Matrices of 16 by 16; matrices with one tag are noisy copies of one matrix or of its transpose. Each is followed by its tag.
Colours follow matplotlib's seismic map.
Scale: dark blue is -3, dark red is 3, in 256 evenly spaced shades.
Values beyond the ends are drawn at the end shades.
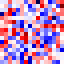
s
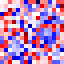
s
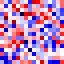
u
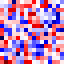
s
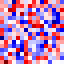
s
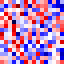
u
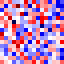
u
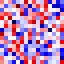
u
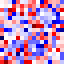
s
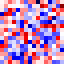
s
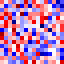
u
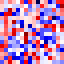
s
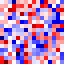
s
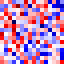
u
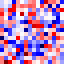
s
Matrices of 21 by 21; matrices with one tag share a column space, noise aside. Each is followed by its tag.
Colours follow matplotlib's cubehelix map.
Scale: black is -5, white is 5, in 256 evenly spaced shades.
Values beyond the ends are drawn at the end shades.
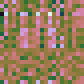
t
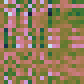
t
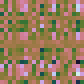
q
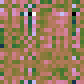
t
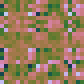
q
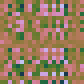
q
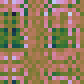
t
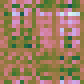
t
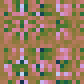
q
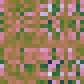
q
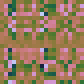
q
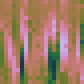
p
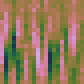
p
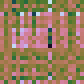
t
